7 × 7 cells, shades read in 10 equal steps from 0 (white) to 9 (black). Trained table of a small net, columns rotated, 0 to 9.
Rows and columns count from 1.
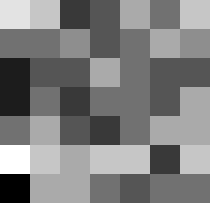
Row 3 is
8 6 6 3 5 6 6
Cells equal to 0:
1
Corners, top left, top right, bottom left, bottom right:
1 2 9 5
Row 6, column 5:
2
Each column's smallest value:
0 2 3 2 2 3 2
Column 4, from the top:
6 6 3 5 7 2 5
